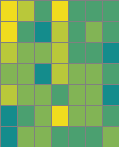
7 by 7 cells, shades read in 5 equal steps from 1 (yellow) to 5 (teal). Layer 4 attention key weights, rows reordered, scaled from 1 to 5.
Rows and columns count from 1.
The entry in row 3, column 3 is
3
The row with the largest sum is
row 7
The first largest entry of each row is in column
3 3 7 3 7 1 1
